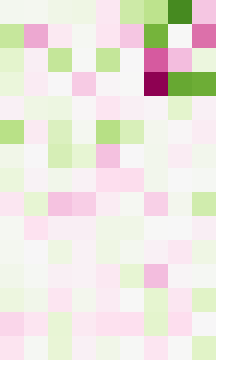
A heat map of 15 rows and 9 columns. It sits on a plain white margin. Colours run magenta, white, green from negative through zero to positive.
The top right is the roughest part. Neither half mirrors the other. An odd patch, rougher than its surroundings, sits in the top right. On average the colour sits 50% of the way up the scale.
